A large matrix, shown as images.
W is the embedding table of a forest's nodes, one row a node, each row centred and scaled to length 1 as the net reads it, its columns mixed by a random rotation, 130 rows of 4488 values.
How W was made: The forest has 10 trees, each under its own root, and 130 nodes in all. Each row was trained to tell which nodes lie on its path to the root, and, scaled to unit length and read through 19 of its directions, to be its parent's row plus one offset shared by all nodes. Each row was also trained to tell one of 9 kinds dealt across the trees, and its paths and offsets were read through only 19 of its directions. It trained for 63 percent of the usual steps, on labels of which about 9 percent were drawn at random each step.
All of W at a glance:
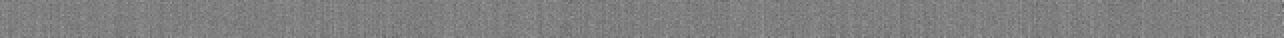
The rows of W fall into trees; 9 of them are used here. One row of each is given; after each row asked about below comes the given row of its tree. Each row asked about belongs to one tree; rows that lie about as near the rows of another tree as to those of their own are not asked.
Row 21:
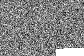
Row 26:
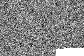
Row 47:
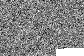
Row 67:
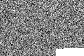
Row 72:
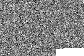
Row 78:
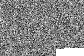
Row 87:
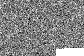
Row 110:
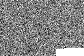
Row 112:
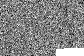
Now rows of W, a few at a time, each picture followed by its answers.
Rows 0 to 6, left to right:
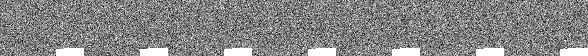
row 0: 110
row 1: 21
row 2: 67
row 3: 112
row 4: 112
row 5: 112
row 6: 67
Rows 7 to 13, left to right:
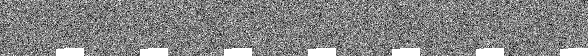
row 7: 110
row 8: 78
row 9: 72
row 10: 87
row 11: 21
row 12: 110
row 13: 110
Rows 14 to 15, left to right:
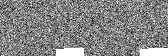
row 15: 26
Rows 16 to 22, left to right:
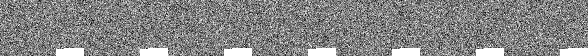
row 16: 78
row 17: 112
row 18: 78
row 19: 112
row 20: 21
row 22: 21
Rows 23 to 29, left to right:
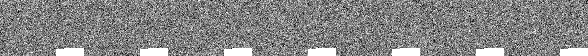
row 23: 47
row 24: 78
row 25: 112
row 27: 110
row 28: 78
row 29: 47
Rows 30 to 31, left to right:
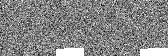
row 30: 112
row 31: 67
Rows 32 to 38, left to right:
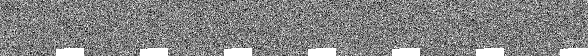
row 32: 78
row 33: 67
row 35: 67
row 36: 78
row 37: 67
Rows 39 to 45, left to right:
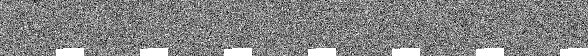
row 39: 21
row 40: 72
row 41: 26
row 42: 87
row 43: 47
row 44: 110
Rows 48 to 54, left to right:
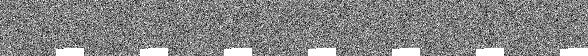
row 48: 78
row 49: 110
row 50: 67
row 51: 110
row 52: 67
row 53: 112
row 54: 112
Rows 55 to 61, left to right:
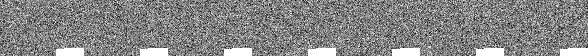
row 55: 110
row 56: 72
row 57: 78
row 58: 112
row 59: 72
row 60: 78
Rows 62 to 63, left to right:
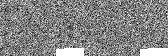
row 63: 78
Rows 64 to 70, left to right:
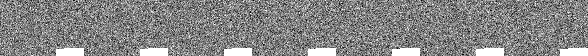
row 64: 87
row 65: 110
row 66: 78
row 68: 26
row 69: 110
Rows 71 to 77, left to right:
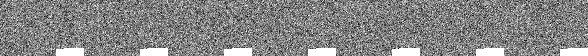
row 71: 112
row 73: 21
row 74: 78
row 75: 21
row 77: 72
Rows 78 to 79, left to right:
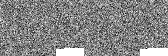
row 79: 78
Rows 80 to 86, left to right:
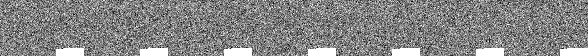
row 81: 21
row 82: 21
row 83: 110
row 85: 67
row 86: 21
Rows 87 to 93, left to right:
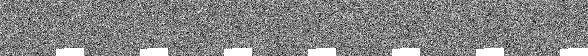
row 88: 21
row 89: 112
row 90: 78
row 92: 67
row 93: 110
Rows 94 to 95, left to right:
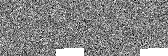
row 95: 67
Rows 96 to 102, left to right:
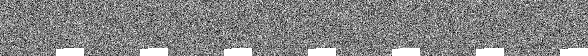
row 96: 72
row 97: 112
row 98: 67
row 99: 21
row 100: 110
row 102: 78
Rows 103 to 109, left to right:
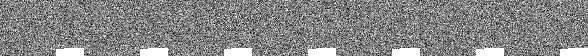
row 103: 112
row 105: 67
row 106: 26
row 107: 78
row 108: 110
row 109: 67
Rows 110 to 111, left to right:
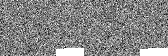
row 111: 21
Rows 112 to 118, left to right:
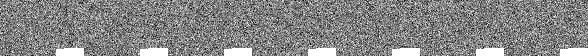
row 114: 72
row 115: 112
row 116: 72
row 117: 112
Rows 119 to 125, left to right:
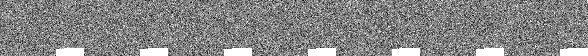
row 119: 110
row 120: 21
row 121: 21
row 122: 21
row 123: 21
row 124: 112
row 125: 72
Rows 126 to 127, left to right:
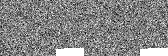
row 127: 72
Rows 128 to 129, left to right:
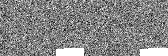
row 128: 67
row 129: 110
